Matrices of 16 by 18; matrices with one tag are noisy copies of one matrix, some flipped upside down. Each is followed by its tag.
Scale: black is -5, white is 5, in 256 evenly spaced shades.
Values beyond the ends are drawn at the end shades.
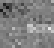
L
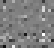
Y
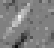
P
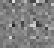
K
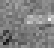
L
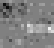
L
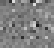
K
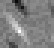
P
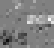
L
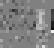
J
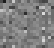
Y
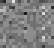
Y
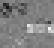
L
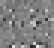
K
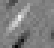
P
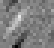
P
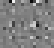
K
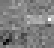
L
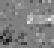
L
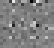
K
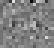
K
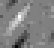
P
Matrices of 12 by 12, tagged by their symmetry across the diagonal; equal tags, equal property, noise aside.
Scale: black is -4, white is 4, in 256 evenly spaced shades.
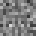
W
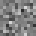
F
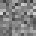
W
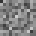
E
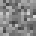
W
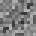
E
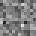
F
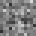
F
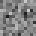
W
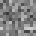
W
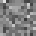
W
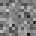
W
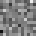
F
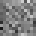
F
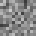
E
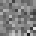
F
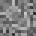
E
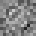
E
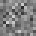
F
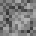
E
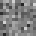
F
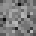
E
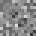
E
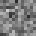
W
